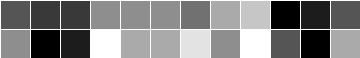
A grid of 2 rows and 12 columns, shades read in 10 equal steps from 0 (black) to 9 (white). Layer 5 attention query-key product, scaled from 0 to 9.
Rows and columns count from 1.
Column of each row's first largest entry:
9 4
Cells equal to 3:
3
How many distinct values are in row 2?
7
